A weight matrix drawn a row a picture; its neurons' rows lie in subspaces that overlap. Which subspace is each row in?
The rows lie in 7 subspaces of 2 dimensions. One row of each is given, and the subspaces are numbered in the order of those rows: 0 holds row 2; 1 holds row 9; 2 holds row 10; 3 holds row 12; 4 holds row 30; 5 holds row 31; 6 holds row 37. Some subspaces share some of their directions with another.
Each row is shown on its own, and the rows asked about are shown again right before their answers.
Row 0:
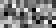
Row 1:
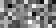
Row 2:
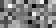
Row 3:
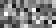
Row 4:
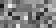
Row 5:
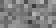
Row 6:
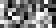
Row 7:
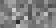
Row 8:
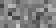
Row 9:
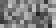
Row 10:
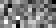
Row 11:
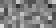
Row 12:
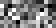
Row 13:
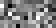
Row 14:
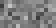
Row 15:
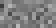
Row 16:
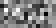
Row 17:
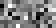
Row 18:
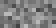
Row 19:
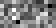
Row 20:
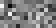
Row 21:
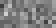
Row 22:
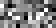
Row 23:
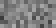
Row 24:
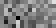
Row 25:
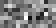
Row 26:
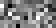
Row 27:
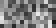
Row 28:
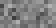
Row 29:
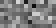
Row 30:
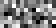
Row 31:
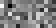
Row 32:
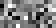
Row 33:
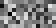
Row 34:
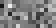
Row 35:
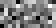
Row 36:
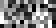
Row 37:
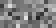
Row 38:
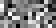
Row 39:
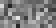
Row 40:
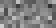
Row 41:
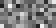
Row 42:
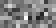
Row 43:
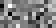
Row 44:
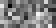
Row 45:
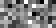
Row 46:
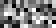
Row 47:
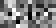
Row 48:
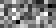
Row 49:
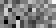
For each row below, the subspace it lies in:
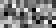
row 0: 4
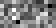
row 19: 3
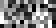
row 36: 1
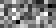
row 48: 3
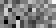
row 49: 2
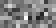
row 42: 6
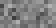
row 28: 3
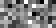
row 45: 0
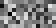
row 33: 2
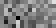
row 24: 2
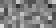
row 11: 5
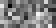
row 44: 1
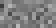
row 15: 1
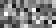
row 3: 4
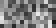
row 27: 1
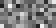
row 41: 5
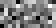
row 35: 5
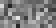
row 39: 2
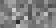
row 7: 3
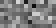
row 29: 0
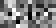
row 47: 3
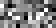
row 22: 6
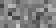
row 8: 4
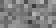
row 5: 0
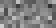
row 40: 5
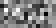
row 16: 6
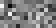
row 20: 2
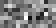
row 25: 6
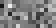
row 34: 5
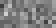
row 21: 4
